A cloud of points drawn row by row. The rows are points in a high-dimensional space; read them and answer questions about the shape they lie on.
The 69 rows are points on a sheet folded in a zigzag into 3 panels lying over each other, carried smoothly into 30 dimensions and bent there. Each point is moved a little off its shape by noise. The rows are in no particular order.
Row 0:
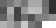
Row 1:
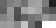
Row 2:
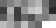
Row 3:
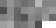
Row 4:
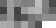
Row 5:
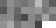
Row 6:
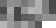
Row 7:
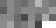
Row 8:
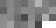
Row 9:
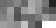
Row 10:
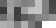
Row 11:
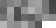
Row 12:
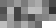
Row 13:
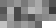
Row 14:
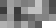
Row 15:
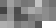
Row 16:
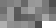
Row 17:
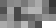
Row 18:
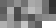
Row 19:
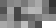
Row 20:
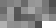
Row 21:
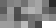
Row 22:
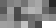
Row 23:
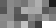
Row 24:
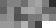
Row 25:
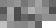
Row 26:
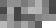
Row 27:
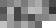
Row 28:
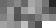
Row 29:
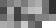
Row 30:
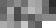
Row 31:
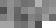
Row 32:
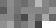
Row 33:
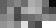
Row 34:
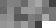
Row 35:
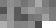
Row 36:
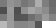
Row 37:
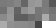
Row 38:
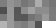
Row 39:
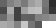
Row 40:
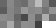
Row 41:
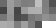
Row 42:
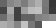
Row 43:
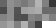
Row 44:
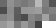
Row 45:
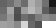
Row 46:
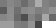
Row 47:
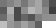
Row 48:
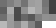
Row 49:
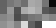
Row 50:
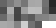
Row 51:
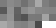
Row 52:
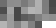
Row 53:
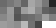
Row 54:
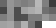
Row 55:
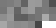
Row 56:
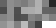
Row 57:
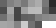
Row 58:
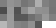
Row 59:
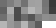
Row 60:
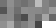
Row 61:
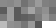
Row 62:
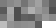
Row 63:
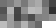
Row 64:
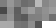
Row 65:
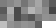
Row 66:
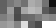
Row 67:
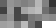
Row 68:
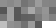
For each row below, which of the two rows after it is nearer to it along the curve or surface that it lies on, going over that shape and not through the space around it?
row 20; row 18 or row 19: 18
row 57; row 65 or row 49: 49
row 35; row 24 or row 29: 24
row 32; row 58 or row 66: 58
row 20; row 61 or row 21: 61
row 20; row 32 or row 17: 17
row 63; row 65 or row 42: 65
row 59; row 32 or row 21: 21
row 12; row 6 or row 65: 65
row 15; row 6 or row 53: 6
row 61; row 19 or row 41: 19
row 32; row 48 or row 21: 21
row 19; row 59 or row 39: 39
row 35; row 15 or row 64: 64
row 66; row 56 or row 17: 17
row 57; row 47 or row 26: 26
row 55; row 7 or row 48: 48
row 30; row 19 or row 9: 9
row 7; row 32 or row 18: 32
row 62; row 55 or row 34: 55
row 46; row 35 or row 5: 35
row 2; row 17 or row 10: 17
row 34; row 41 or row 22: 22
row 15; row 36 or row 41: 41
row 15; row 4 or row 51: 4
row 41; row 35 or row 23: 23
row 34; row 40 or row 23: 40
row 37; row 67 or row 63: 63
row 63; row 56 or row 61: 61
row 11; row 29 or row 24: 29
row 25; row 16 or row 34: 16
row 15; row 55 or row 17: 17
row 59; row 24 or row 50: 50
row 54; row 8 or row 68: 8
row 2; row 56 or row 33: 33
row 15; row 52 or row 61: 52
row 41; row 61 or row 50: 50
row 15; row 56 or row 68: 56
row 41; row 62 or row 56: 56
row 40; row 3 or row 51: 3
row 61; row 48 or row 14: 48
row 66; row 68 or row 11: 11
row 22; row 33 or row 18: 33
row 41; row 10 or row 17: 10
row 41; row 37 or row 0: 0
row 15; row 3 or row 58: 3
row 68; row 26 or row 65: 65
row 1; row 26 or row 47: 26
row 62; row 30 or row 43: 30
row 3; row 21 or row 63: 21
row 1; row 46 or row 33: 33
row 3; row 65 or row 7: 7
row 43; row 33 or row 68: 33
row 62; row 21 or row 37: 37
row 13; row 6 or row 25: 25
